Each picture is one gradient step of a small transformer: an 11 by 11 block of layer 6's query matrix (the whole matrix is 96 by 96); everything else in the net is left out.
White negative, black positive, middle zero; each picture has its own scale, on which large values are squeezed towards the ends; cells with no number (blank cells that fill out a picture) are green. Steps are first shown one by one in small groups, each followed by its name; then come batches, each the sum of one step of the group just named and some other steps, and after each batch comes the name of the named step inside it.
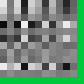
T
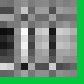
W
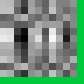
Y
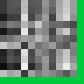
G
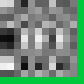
Y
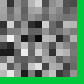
T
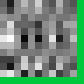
T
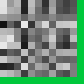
Y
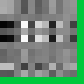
G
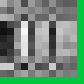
W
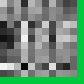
T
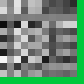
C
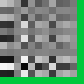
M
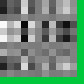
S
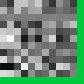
C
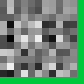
S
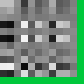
M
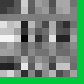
S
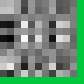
C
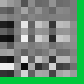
M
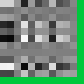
M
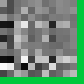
M
